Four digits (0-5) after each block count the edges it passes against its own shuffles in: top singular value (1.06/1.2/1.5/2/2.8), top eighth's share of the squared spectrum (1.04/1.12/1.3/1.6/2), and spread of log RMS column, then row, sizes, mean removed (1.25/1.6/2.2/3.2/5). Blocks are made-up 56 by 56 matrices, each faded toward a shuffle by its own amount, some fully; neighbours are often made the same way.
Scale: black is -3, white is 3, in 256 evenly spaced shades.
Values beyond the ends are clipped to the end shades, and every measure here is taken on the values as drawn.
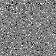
3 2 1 1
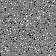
0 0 0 0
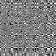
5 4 3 3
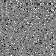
2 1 0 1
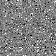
3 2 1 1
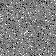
0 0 0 0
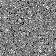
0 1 0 0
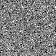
0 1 0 0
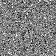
0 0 0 0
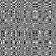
5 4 3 3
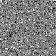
1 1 0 1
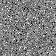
0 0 0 0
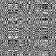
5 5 3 3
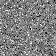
0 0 0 0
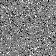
0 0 0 0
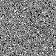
2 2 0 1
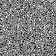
2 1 0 0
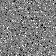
2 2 0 0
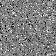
2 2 1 0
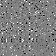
3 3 1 1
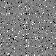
3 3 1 0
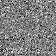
1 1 0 2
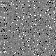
3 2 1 0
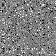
3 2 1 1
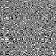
4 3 1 2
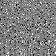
3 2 0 1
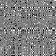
4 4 2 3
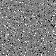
2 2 0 0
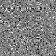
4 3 1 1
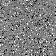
2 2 0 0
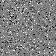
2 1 0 0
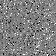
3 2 0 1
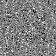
1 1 1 0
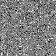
1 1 1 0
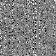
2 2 3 0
